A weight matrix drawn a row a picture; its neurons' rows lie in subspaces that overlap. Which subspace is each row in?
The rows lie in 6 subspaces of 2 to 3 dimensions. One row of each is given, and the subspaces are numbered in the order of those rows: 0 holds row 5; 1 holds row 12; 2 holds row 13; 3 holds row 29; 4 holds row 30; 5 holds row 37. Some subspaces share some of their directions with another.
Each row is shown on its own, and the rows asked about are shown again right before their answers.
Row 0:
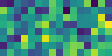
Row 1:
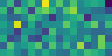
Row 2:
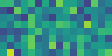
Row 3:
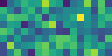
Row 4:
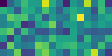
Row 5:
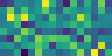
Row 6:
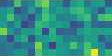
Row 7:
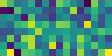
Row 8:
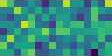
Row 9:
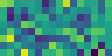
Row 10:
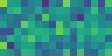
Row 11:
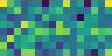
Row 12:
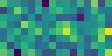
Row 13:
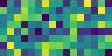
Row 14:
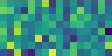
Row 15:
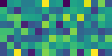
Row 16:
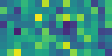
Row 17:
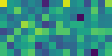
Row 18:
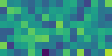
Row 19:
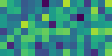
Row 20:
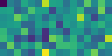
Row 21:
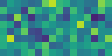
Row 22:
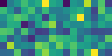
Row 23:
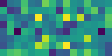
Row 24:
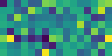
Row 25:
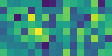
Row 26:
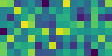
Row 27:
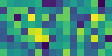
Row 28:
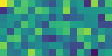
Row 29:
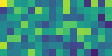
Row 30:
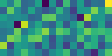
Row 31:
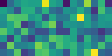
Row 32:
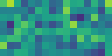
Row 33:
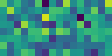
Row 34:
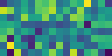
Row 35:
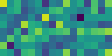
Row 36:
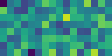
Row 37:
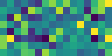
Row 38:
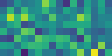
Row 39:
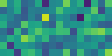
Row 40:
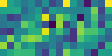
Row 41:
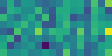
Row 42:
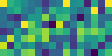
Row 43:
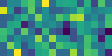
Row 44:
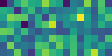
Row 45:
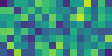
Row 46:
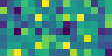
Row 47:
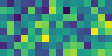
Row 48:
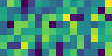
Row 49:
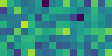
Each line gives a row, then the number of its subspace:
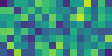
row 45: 4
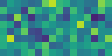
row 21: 5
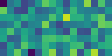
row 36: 3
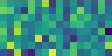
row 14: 1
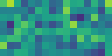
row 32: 3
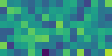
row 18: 0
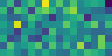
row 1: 4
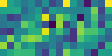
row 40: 1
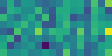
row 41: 5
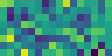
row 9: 0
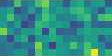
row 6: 2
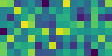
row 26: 2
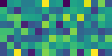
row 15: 3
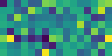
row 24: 5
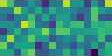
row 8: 2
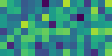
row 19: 3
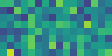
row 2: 4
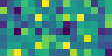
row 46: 1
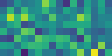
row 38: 0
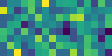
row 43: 1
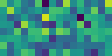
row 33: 4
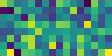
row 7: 4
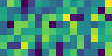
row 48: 3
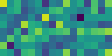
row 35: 2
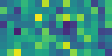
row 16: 1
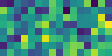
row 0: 3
